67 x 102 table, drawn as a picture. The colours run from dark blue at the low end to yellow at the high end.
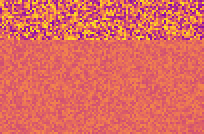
Odd rows or columns: none. Mirror symmetry: none. Seam: horizontal, 30% of the way down, the bottom part calmer. Grain: fine. Stripes: none.
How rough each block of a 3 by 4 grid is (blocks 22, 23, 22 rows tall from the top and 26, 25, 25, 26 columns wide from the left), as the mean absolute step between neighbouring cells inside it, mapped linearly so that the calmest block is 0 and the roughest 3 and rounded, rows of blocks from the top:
3 3 3 3 / 0 0 0 0 / 0 0 0 0
